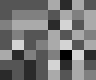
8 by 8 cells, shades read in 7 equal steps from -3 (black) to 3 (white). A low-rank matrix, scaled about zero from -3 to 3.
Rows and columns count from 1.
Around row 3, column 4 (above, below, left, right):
0 -1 1 -2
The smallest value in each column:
-2 -2 -2 -1 -2 -3 -1 -2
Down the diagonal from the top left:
-1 0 1 -1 1 -3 1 0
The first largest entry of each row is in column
5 6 6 5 2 7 5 5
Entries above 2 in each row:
0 0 0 0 0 0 0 0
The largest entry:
2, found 5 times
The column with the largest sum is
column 7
